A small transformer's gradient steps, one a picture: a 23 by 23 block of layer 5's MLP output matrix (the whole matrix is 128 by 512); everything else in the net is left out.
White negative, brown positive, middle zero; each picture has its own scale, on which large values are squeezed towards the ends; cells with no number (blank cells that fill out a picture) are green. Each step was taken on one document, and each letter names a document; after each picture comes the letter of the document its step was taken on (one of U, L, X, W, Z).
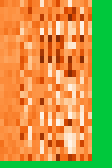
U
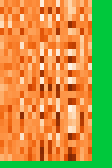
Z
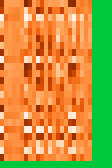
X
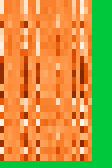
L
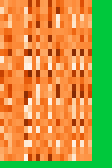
X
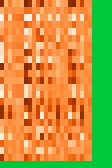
X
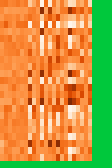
Z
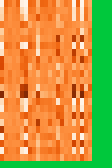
L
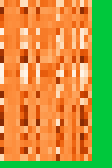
L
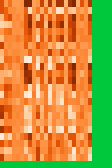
X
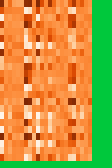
X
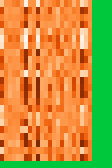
L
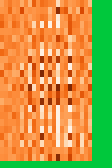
Z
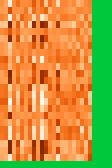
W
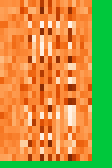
Z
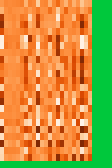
L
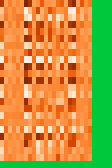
X
